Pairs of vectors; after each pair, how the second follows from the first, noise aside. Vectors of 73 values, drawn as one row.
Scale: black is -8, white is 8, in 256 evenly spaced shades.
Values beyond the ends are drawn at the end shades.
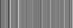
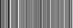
scaled up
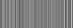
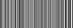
scaled up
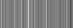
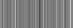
wrapped around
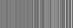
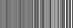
scaled up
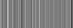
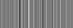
wrapped around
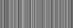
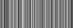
scaled up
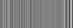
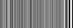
scaled up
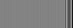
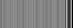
scaled up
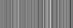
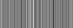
wrapped around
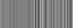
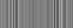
wrapped around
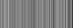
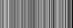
scaled up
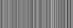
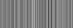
wrapped around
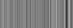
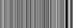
scaled up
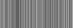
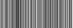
scaled up
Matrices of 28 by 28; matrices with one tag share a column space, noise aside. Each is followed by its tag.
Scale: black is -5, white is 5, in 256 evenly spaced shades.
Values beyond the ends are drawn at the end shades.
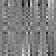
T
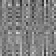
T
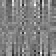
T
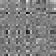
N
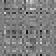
N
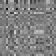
N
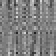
T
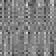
T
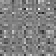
N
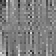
T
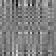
T
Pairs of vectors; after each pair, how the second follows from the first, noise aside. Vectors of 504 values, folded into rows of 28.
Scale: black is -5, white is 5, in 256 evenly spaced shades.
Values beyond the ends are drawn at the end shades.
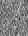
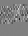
partly zeroed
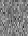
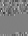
partly zeroed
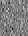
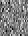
scaled up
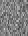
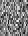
scaled up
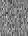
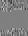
partly zeroed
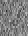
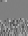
partly zeroed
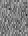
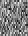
scaled up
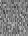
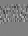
partly zeroed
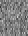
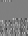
partly zeroed
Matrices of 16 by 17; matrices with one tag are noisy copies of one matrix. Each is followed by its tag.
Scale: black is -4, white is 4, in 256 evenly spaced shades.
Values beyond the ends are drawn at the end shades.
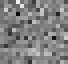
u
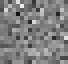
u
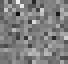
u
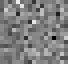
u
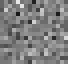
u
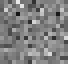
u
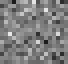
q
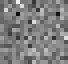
u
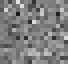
u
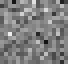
q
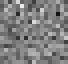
u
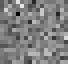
u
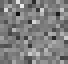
u
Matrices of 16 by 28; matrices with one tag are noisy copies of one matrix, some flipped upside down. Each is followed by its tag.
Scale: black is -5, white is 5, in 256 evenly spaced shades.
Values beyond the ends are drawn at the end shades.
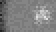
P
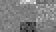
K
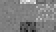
K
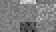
K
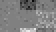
K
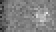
P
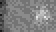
P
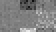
K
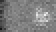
P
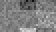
K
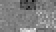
K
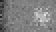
P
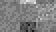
K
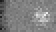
P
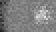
P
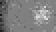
P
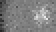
P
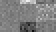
K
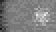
P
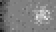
P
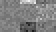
K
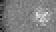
P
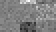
K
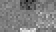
K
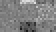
K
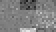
K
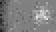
P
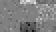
K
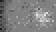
P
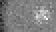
P
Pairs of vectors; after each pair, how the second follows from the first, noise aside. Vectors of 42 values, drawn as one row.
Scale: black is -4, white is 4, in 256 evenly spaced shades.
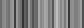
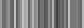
negated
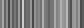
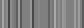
partly zeroed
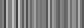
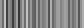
negated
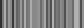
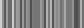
negated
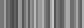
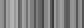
negated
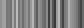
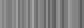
shrunk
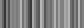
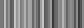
reversed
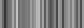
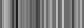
negated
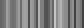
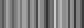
copied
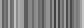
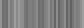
shrunk
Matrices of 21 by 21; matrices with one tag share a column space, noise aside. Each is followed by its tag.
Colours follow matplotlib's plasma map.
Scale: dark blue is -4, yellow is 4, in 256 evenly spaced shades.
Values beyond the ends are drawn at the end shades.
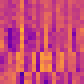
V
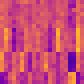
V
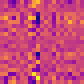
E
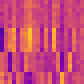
V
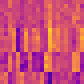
V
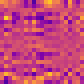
E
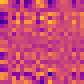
E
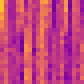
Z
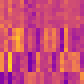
V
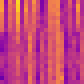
Z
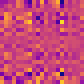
E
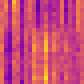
Z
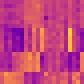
V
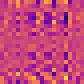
E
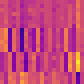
V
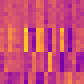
V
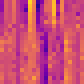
Z
